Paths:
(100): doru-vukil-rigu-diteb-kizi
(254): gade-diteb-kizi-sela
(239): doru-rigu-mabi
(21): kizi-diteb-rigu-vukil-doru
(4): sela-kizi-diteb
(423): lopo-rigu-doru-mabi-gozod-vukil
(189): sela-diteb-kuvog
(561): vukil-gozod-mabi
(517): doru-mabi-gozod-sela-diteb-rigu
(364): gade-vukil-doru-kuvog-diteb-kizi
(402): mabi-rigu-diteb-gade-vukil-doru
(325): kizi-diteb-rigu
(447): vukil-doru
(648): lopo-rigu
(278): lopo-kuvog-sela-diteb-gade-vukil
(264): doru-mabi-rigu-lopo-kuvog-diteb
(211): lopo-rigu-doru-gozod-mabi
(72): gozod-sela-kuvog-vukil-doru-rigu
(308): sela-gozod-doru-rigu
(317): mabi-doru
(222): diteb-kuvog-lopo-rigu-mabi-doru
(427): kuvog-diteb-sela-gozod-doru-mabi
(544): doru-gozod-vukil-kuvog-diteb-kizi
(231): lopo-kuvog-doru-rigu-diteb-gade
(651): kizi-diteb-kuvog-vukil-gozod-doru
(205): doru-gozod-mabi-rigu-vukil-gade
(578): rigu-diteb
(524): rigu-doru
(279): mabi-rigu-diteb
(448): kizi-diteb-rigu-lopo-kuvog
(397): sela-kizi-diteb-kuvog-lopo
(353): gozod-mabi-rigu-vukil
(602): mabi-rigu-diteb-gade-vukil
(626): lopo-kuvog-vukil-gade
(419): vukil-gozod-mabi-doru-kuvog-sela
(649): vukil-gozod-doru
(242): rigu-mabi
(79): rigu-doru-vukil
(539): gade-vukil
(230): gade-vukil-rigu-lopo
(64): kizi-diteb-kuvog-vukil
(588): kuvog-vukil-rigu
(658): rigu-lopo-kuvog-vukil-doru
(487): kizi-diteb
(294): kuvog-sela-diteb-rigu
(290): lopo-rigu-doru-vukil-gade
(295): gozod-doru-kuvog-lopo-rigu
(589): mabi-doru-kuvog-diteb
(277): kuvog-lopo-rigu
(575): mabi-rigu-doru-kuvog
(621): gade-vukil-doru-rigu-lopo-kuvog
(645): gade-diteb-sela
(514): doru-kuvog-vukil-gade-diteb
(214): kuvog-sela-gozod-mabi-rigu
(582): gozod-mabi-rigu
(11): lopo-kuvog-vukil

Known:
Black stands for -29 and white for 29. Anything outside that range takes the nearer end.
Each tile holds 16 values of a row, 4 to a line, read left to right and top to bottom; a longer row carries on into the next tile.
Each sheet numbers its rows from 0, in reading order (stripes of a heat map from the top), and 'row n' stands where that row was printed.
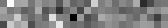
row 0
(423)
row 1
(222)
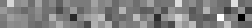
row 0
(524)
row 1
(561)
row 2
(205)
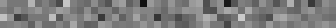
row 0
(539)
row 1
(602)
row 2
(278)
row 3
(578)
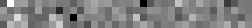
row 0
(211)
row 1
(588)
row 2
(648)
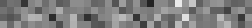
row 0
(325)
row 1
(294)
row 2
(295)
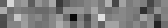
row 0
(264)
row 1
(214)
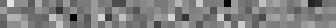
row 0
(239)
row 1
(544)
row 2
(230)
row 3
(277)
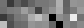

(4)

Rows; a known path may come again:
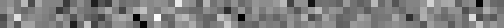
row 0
(214)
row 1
(254)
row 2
(239)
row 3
(626)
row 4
(279)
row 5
(621)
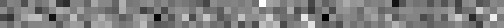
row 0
(448)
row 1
(582)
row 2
(651)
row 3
(423)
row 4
(588)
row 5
(64)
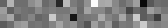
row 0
(402)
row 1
(658)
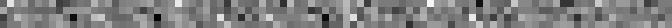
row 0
(264)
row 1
(317)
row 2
(79)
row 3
(517)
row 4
(72)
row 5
(290)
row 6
(222)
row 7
(648)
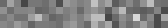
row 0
(21)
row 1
(649)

